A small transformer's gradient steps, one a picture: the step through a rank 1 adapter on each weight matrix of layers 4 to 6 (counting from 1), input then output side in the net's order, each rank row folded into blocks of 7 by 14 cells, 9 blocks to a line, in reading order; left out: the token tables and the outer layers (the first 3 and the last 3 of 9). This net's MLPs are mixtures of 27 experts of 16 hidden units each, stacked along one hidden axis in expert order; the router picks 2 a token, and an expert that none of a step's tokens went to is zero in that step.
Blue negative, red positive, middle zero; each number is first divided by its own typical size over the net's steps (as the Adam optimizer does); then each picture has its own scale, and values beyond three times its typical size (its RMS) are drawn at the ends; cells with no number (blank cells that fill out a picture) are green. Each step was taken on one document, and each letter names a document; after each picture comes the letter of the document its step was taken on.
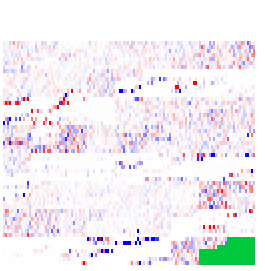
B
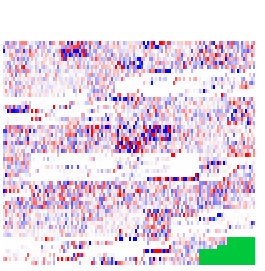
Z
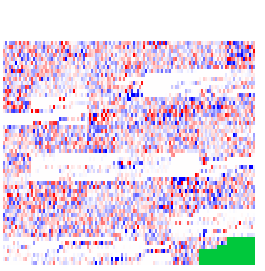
Z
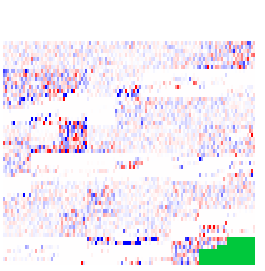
B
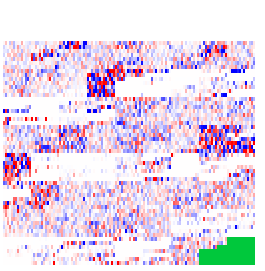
Z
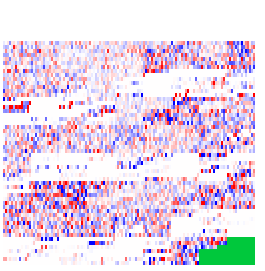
Z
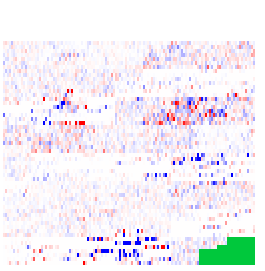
B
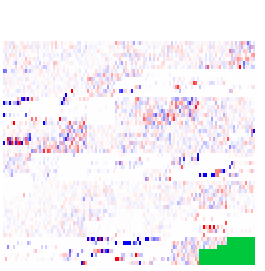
B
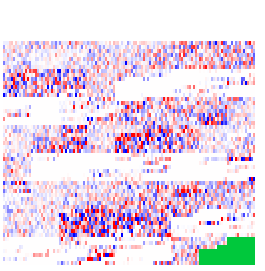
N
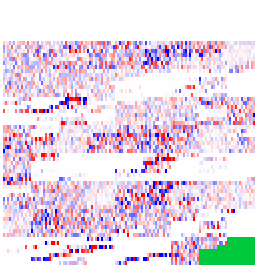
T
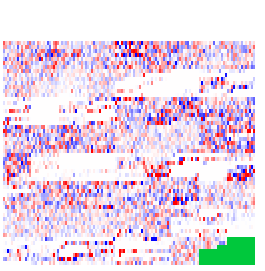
Z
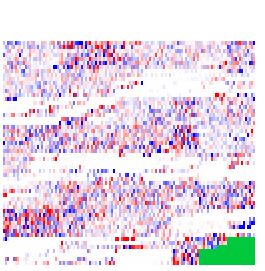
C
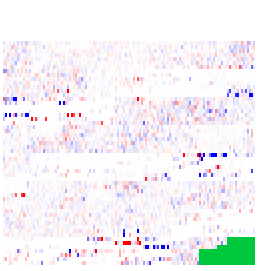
B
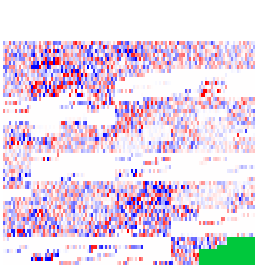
T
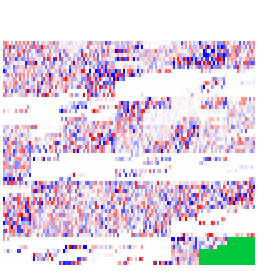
T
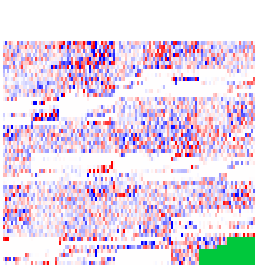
C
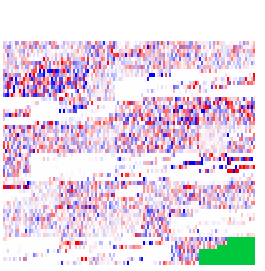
N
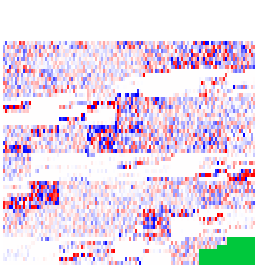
Z
